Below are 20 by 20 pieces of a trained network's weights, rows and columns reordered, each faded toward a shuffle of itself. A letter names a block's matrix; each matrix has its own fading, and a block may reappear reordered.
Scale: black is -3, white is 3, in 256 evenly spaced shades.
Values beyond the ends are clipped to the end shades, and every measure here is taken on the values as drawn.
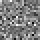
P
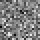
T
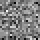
P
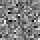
T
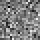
T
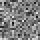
T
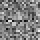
P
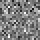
T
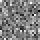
P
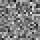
T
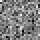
P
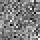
T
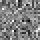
P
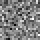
T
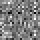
P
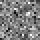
P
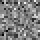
P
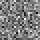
T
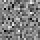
P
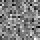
P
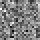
T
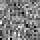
P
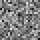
T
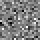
P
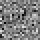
P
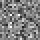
P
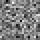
P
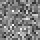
T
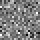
P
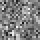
T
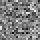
P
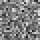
T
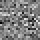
P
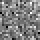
P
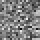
P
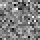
P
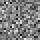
P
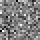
T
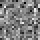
P
